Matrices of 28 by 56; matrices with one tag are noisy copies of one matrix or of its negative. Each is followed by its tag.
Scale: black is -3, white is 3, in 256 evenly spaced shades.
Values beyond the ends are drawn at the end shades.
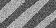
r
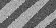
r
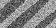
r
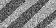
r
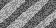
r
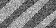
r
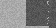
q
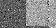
q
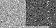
q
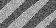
r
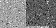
q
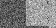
q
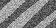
r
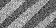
r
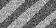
r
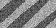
r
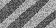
r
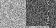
q
